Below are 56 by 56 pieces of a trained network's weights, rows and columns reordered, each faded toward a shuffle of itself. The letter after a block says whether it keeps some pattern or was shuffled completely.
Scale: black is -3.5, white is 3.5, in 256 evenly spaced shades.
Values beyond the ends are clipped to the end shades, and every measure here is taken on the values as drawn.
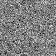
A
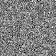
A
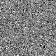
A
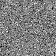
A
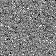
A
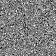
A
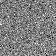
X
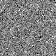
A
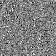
A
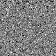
A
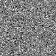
A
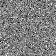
X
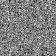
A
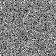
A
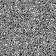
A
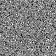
X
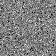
X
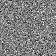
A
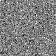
A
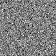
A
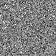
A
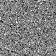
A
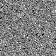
A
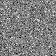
X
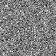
A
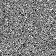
X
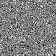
A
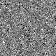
X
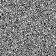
X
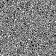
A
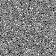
X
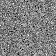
X
